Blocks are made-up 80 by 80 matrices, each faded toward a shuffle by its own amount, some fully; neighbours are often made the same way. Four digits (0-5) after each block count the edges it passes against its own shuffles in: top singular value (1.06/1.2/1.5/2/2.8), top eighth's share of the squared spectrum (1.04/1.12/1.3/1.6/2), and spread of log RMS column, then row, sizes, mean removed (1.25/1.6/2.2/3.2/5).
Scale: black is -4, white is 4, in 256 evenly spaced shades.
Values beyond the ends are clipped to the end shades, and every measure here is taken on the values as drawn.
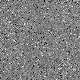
1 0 0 0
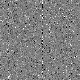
3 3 2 0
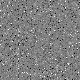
1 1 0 0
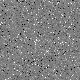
0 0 0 0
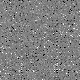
3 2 1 0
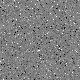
1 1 0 0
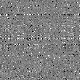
4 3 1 2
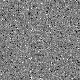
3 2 0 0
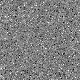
2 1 0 0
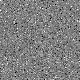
2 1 0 0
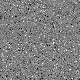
0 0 0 0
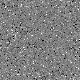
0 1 0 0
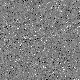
0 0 0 0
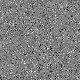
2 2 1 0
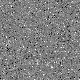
2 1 0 0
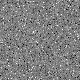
0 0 0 0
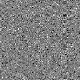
4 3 2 2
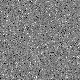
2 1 0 0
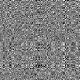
5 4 3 3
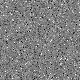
1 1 0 0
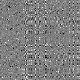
5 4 3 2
